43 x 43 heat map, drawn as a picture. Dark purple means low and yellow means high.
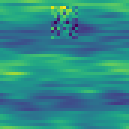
Roughest part: top middle. Stripes: horizontal, repeating 2 times. Average level on the scale: 50%. Histogram: bell-shaped. Odd patch: rougher, in the top middle.
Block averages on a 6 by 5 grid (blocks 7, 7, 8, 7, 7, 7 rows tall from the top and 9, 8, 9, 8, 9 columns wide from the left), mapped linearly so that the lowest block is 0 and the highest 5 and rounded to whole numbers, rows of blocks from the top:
55544 | 11001 | 33323 | 53444 | 11020 | 32323
